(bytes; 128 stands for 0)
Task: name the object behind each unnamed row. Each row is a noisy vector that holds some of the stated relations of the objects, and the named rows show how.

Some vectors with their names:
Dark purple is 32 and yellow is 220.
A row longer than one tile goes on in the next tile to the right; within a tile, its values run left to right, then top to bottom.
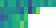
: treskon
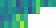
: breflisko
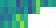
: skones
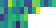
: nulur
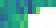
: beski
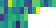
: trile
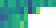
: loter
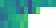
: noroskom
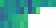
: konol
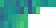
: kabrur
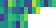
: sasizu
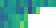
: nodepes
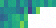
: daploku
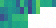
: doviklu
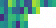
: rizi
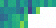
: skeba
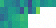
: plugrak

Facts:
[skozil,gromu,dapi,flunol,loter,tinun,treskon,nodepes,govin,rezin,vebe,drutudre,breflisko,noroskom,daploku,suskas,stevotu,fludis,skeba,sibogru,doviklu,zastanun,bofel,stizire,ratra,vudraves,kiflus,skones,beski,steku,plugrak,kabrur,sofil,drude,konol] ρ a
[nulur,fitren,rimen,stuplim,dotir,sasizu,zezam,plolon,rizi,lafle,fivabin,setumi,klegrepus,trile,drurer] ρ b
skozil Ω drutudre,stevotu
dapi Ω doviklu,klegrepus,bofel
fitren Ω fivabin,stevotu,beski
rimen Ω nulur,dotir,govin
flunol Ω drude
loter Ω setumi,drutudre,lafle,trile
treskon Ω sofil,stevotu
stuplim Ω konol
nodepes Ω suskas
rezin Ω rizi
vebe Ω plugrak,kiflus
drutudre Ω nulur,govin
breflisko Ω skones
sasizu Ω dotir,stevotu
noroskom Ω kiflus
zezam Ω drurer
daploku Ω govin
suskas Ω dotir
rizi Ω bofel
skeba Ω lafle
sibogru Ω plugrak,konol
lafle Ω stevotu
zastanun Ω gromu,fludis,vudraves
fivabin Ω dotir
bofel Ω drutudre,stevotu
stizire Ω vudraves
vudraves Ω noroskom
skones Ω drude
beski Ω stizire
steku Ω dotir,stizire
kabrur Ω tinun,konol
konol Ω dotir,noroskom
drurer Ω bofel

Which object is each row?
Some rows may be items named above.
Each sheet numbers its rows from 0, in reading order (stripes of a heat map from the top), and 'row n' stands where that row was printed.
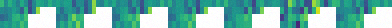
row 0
sofil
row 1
drude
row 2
vudraves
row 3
beski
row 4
tinun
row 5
plolon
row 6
drutudre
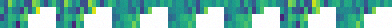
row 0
dotir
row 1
fivabin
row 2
steku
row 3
ratra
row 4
dapi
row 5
zezam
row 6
loter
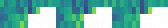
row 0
nodepes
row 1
zastanun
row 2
sofil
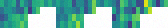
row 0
rezin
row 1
skones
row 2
stuplim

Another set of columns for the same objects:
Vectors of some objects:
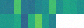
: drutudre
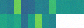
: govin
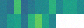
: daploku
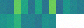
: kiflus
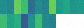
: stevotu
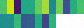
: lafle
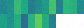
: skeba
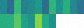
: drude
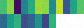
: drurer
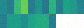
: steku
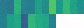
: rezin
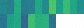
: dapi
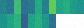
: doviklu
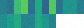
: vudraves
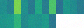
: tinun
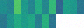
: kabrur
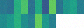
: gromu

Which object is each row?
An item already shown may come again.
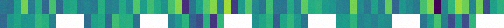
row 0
zastanun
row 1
dapi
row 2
nulur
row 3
doviklu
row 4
plugrak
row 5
plolon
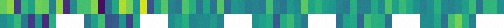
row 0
dotir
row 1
klegrepus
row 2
noroskom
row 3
bofel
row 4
dapi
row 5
loter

